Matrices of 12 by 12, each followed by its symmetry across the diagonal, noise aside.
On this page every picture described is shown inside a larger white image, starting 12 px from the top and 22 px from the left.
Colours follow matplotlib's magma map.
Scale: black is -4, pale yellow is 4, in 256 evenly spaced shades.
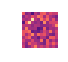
symmetric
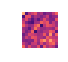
symmetric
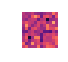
symmetric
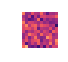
neither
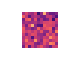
neither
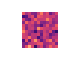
neither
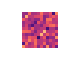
symmetric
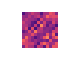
symmetric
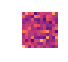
neither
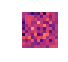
symmetric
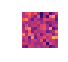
neither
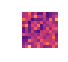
symmetric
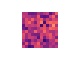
neither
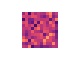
symmetric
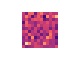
neither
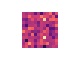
neither
